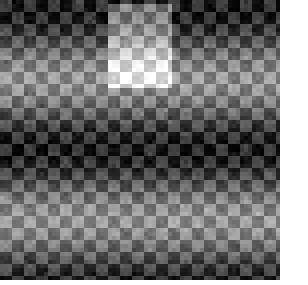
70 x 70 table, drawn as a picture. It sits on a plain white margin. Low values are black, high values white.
There is no overall slope. Horizontal stripes repeat 2 times down the table. An odd patch, higher than its surroundings, sits in the top middle. The ninth with the highest average is the top middle.
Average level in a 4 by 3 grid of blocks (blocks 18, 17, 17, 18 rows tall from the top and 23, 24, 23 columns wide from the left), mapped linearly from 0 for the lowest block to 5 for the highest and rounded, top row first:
0 5 0 / 3 4 3 / 0 0 0 / 3 3 3
